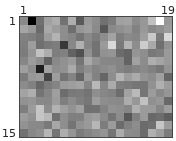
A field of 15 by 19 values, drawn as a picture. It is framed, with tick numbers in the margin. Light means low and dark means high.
Neither half mirrors the other. There is no overall slope. A few values lie far out on both sides of the bulk. No row or column stands out. No regular stripes run through it.
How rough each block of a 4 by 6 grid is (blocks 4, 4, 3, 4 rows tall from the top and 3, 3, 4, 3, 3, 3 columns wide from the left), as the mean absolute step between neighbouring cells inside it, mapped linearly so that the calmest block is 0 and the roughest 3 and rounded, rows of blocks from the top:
211103 | 211001 | 000010 | 020112
